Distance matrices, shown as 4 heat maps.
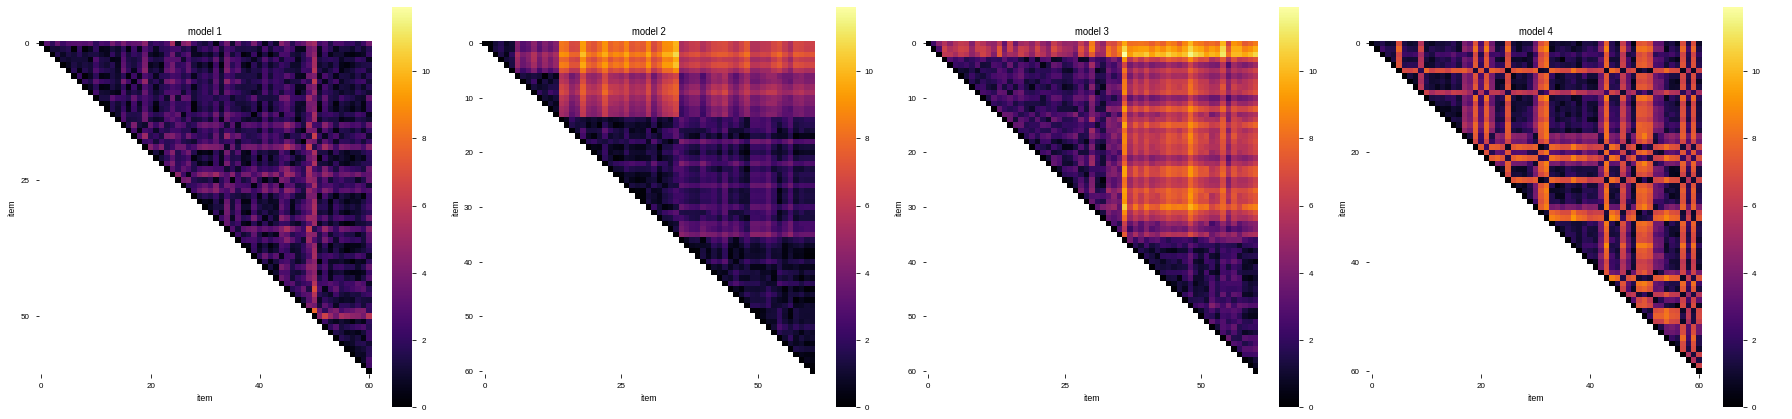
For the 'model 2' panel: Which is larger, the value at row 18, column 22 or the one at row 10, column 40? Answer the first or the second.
the second
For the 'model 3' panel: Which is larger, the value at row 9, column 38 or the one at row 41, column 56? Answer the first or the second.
the first
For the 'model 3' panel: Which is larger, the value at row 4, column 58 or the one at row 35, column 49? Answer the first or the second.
the second
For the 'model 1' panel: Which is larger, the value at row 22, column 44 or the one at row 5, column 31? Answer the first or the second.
the first
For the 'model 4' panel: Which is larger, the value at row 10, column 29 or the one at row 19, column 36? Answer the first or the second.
the second
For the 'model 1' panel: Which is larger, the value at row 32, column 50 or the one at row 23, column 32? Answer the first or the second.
the first
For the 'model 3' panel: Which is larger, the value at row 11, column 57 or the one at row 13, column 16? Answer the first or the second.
the first
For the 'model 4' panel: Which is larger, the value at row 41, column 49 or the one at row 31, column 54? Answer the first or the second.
the second
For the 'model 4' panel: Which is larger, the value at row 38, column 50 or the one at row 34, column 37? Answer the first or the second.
the first
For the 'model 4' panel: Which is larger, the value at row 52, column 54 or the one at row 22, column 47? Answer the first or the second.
the first
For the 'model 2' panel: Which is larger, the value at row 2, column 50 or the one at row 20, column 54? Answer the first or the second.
the first
